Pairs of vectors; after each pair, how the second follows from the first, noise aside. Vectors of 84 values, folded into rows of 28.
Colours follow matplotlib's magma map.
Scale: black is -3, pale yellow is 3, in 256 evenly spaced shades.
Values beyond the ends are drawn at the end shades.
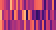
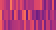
shrunk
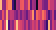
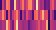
sign-scrambled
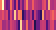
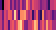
sign-scrambled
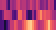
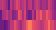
shrunk
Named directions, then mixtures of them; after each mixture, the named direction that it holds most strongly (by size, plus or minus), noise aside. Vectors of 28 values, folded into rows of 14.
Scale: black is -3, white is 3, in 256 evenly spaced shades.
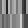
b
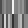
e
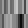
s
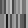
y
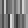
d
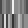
e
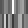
e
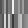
e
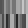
d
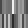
e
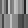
s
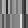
b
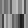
s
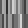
b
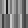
b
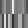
e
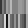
y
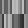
s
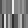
e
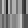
b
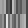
y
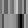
s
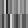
d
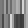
d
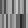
y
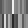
e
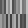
y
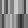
s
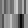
s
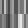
s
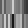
e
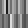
b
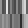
b
